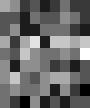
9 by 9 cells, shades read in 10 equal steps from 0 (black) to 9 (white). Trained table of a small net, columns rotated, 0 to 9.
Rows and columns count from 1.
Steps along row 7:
up down down up up same down down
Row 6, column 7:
3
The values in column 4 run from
1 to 8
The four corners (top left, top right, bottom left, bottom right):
6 2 4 3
